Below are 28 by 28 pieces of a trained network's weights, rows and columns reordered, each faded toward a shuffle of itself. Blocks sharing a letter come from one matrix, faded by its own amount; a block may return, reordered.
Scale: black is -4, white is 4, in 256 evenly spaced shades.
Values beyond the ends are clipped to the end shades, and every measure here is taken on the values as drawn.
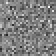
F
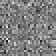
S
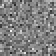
F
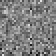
S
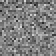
F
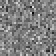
F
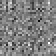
S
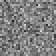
F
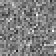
F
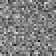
S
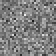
F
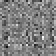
S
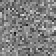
F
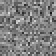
S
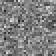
S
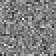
F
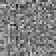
S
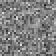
F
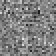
F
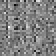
S
